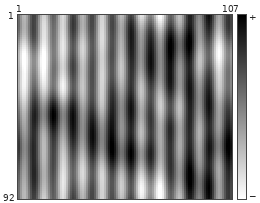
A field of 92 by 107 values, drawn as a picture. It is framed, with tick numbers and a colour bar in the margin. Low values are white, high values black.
Ninth with the highest average: bottom right. Lone odd cells: none. Stripes: upright, repeating 11 times. Ninth with the lowest average: top left.
